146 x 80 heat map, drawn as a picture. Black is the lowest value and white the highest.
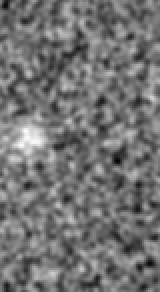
No single row or column stands out from its neighbours. No lone cell stands out from its neighbours. No overall slope runs across the table. One bump rises in the middle left.
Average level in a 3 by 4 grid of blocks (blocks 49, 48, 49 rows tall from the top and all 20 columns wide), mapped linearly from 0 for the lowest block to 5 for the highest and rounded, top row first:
1122
5211
2210
